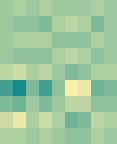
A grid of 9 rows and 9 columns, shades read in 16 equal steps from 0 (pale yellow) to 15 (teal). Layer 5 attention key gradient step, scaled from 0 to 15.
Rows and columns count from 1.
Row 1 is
6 5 6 5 6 6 6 5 6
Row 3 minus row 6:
-6 -10 -3 -7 0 7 6 -4 -2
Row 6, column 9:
8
